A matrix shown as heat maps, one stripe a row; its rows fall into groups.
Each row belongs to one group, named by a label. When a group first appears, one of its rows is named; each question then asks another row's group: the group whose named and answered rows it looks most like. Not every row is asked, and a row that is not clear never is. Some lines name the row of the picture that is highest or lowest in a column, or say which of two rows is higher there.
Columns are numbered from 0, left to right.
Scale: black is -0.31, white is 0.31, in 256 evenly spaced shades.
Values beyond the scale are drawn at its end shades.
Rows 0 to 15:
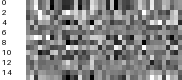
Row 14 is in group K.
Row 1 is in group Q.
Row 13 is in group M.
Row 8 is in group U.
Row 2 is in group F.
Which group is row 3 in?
F
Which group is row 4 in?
K
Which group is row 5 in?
M
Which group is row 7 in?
Q
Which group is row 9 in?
F
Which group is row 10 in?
U
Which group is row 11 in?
Q
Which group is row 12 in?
M
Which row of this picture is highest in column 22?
9
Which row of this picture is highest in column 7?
10
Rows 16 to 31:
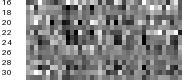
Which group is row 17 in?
K
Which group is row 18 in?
K
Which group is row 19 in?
Q
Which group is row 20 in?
Q
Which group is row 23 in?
U
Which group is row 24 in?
U
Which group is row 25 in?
M
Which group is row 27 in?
U
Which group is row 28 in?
Q
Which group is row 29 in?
U
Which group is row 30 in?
Q
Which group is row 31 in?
U
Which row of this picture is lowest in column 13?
20
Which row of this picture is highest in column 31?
17
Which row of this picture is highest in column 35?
17
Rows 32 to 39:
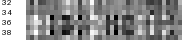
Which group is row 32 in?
M
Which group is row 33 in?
M
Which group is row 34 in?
M
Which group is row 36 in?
Q
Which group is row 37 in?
Q
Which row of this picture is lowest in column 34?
36
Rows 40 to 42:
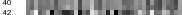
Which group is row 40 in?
M
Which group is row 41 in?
M
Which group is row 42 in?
Q
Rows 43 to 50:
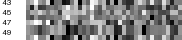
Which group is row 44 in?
M
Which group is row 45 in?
F
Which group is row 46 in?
M
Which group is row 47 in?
Q
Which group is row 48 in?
U
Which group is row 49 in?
U
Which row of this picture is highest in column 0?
47
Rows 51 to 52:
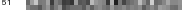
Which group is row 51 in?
Q
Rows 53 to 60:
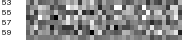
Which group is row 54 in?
F
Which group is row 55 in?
K
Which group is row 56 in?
F
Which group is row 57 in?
M
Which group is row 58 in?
Q
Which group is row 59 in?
K
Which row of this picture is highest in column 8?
56
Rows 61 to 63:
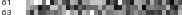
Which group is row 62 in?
U
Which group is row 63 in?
M
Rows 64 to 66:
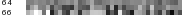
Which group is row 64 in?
M
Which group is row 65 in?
Q
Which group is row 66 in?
Q
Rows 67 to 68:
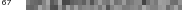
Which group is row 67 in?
U
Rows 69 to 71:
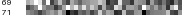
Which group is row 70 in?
F
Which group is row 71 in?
U
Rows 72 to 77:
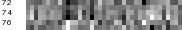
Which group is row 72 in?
U
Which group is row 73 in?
K
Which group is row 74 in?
K
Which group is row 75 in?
K
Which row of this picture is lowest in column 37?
72
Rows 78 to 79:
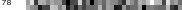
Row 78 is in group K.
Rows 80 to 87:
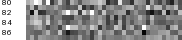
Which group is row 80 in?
Q
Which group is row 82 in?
M
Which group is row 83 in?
Q
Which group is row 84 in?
Q
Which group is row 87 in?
K
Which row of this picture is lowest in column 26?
80
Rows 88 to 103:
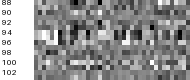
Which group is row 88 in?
K
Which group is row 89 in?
Q
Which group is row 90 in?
M
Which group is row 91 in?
M
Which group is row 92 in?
K
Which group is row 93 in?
U
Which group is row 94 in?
Q
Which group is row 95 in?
Q
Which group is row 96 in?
F
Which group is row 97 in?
M
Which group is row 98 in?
U
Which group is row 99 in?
K
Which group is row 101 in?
K
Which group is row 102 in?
M
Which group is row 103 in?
M
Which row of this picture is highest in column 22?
96
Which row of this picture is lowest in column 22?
94
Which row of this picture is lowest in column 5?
98
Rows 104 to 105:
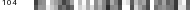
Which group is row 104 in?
F
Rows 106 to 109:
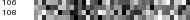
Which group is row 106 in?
K
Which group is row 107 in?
U
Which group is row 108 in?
Q
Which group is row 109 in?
K
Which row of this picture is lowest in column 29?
107
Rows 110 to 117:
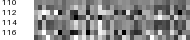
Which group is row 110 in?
M
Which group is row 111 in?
M
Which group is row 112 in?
Q
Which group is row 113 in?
K
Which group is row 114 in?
M
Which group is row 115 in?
M
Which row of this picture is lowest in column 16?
113
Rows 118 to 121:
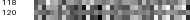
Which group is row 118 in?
F
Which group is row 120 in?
U
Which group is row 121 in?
K
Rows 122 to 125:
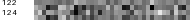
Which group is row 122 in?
F
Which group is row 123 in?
U
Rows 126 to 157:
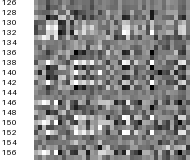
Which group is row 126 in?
U
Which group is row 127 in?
U
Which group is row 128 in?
U
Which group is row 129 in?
U
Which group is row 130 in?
F
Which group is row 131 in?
F
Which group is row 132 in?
F
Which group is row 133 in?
Q
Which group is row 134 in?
M
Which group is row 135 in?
M
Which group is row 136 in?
U
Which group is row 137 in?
U
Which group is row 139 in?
U
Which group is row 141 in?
U
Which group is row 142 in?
F
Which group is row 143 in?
U
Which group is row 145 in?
M
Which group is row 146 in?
Q
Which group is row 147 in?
U
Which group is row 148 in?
U
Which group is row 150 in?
Q
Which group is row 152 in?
F
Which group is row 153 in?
U
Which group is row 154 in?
M
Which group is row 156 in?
Q
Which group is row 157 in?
M
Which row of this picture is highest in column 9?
142
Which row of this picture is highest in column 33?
155
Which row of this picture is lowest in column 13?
156
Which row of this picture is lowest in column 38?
155
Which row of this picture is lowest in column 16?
155
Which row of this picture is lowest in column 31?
140
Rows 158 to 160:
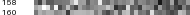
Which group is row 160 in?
F
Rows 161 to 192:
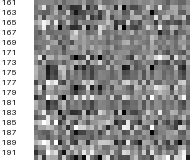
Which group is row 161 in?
M
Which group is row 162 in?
Q
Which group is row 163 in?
U
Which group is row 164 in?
K
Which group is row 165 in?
Q
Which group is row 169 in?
F
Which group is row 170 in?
F
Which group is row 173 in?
M
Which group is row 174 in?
U
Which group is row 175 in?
U
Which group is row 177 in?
F
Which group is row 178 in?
K
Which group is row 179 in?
K
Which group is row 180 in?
F
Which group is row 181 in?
U
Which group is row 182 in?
U
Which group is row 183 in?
Q
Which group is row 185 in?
Q
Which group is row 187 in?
U
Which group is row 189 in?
Q
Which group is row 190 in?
F
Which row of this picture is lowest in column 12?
192
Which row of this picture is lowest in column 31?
167
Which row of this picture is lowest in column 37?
174
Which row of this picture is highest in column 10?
186
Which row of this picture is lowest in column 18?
186
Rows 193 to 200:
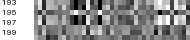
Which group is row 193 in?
K
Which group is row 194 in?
K
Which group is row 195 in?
M
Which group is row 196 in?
K
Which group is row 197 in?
K
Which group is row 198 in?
M
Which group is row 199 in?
M
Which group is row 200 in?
U
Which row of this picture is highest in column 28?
193
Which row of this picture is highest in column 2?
199
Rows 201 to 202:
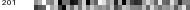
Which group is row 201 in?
Q
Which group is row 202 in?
F
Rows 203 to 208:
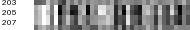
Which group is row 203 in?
F
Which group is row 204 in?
Q
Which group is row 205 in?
Q
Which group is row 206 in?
Q
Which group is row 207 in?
Q
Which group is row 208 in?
Q
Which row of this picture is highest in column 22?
203
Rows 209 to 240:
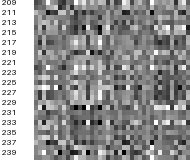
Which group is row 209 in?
F
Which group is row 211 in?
U
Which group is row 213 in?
Q
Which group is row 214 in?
K
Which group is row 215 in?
K
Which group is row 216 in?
M
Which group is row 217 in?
M
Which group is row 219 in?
K
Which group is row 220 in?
F
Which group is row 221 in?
M
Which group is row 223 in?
M
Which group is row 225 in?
M
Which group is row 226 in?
Q
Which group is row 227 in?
M
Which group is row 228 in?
M
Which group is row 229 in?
F
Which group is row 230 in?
K
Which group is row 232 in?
U
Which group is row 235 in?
U
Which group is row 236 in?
Q
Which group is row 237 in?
U
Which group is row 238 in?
F
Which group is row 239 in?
Q
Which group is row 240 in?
F
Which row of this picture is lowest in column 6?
239
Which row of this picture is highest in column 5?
226
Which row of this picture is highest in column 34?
239
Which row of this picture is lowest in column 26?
226
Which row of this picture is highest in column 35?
230
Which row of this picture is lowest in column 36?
226
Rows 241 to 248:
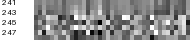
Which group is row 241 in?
M
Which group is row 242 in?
M
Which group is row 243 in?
M
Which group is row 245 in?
K
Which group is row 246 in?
F
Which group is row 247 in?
K
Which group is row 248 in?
U
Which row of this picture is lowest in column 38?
245
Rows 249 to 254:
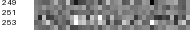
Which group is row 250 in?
M
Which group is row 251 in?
U
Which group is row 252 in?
M
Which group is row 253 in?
F
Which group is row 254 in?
U
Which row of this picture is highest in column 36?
253
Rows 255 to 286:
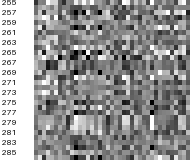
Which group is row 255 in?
F
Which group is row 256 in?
Q
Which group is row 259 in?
F
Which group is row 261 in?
M
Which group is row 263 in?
Q
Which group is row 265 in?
K
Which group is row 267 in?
U
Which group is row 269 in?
K
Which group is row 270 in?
F
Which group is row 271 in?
Q
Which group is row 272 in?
F
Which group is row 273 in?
Q
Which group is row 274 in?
M
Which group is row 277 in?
U
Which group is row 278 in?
F
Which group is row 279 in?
F
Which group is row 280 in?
F
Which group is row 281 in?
M
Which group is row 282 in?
Q
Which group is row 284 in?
U
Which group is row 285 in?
F
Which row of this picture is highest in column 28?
266
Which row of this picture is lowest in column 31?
261
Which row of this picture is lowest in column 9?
266
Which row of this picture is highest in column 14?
255
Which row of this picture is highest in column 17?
266
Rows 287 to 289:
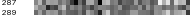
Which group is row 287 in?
K
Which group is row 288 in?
U
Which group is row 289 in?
K
